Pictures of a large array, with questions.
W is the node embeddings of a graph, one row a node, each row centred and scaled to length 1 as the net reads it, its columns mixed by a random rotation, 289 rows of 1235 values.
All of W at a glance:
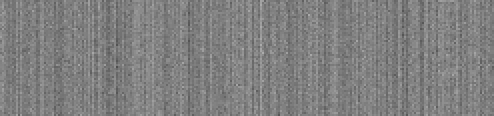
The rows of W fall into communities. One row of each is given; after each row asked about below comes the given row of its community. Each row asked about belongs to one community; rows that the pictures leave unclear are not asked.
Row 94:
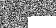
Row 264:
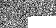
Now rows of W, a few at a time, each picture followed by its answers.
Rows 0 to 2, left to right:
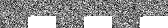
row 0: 94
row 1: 94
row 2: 94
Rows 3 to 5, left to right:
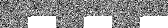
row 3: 264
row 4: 94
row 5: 94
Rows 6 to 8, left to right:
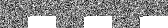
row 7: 264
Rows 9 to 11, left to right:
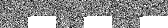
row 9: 264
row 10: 264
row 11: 264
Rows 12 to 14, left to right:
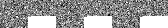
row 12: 94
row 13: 264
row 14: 94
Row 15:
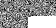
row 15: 94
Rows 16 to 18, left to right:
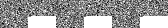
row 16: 94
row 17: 264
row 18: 94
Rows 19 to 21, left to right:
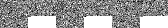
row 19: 264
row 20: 264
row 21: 94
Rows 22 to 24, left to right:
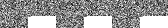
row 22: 94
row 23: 264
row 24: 264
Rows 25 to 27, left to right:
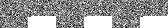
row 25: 94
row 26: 94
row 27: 94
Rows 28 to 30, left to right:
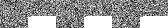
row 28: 94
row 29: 94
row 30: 94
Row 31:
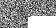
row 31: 94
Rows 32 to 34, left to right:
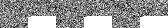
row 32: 94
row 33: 264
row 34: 264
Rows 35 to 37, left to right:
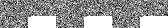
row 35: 94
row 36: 94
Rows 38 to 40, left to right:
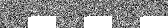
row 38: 94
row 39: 94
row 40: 264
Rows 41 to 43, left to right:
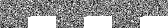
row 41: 94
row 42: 94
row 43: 94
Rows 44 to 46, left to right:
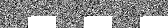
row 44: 264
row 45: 94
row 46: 94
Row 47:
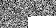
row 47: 264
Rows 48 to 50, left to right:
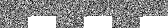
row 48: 264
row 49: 94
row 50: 94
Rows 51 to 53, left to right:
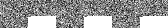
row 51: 94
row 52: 94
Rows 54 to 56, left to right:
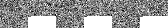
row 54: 264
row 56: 94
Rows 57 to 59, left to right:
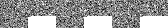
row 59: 94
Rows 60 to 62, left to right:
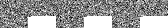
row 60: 94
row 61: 264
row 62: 264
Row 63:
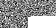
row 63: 94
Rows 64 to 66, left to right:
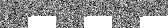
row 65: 94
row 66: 264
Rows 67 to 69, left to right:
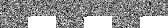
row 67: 94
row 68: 264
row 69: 94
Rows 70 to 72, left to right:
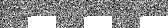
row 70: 264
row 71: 264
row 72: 264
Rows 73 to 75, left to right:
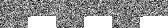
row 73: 264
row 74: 94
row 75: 94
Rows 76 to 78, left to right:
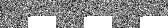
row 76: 264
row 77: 94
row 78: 94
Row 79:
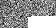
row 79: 264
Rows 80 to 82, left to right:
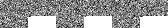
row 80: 94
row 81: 94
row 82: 264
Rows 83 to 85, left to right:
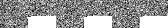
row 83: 264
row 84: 264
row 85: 94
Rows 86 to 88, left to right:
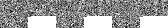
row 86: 94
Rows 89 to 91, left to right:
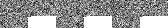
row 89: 94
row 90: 94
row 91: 264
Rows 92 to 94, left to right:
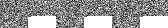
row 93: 94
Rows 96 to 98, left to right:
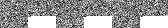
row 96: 94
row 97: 264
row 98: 94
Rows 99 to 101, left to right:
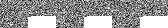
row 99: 264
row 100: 94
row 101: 264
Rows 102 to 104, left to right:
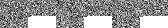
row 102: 264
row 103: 264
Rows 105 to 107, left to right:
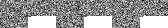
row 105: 94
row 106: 94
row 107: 264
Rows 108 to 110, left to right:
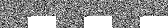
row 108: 94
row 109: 94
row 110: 264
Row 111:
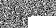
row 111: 264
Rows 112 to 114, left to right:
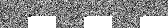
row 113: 264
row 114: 94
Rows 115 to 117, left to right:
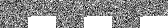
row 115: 94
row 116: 264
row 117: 94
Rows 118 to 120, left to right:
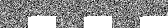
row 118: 94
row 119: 94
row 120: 264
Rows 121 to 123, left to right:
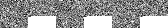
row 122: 264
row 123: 94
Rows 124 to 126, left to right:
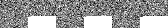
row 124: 264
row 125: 94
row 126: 264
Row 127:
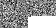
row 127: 94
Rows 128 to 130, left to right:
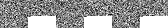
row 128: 94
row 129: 264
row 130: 94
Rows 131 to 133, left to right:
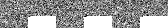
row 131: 94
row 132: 264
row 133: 94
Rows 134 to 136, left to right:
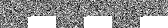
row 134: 94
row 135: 94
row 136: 94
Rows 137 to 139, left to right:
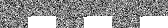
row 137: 94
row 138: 264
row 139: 94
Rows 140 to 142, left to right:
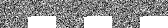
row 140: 264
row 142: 94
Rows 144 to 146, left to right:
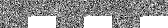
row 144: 94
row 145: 94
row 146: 264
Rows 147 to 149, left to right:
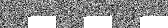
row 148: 264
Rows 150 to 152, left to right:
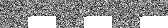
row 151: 264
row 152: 264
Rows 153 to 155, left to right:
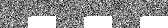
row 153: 94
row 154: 264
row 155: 264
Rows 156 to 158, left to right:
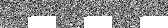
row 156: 264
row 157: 264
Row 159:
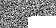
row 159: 264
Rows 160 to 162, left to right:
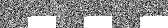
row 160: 264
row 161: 94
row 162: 94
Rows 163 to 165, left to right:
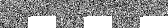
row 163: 94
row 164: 94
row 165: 264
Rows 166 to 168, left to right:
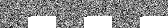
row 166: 94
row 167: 264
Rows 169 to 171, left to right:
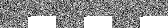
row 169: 264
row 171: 94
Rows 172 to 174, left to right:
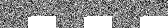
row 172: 264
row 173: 264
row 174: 94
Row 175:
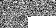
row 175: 264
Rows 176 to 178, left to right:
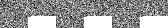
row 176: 264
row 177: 94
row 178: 94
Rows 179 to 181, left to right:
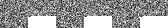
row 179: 94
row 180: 94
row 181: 264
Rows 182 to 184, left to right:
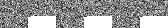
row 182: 94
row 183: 264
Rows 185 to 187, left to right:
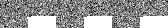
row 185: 264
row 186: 264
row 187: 94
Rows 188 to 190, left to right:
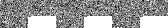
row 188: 94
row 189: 94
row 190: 264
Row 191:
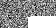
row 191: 264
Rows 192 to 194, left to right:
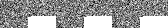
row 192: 264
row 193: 94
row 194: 264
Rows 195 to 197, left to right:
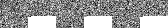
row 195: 264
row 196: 94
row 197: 94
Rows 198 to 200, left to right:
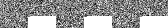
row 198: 94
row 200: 94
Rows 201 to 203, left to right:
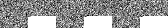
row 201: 94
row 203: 264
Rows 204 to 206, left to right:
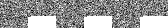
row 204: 264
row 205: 94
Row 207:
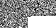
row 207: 264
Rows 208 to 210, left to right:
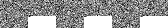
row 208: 94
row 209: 264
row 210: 94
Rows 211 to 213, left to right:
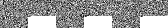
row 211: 94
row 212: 94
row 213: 94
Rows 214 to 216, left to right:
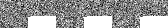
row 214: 94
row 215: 264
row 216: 264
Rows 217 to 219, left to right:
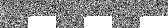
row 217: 94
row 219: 264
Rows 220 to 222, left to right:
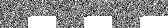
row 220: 264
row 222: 264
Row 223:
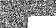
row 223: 94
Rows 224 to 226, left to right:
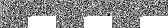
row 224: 94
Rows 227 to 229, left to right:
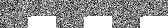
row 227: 264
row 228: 264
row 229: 94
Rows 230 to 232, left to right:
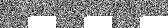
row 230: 264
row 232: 264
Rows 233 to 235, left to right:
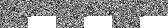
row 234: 264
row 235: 94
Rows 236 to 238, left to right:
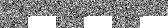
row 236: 94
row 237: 94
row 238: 264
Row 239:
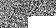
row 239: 94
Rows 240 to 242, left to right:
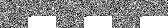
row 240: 94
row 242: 264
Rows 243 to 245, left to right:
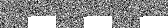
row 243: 94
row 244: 264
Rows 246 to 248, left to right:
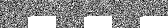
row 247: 94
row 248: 264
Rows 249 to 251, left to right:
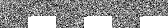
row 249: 94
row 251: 94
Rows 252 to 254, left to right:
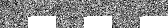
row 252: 264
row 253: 264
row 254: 94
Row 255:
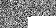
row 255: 264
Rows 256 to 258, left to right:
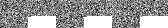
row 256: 94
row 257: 264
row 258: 94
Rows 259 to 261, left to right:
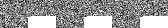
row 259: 94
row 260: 94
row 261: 264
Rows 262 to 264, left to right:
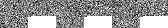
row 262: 94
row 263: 94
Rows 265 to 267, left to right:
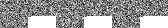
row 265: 94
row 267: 94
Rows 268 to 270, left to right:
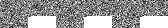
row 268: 94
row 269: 264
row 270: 264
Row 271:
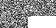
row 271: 94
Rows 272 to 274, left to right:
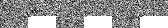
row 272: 264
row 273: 94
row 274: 264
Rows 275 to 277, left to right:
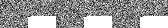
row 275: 264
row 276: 94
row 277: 264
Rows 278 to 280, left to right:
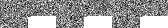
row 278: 264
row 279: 94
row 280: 94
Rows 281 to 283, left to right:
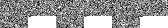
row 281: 94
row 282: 94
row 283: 264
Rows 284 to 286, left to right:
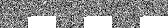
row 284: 264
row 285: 264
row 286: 264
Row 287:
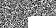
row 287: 264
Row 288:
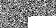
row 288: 94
